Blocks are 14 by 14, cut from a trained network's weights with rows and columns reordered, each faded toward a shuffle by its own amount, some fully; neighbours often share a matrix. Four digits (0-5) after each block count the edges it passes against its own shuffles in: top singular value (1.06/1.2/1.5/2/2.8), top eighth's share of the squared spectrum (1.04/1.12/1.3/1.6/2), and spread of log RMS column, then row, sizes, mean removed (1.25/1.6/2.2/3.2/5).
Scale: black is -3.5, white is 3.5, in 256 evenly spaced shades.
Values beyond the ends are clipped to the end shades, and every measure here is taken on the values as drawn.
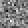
0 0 0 0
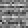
3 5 0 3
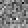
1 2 0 0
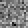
0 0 0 0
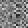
3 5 2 1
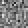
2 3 0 0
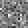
1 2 0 0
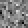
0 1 0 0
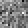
1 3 0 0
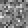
0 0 1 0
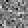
0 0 0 0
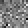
0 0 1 0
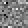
1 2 0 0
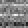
3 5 0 3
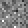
0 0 0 0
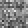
2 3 0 0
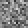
0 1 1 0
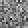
0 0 0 0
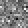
0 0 0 0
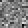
2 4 1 0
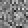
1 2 0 1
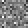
1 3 2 1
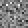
0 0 0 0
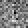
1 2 1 0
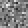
1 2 0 0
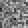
0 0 1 0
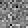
2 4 1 1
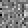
1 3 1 0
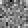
2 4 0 0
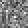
1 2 0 0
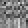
3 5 2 0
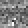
2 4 0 1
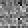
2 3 0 0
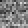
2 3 0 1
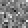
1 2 0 1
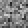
1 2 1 0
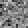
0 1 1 0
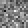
1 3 0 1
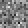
1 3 0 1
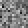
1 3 0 0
